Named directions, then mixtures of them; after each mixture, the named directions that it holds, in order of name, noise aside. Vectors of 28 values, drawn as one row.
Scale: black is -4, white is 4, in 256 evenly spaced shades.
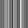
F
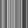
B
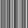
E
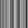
E, F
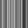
B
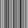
E, F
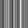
F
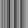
B, E, F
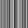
E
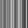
B, E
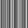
E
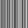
E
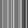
B, E, F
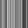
B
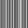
E, F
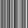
E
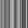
B, E, F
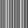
E, F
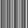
E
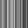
B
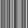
E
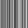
E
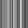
B, F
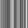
E, F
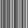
E
